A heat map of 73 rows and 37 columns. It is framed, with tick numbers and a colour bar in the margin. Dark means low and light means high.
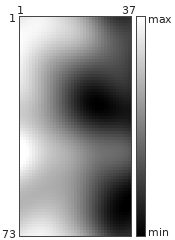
The field climbs toward the left. The field is smooth, with broad soft blobs. There are no lone odd cells. On average the colour sits 50% of the way up the scale. The ninth with the lowest average is the bottom right.
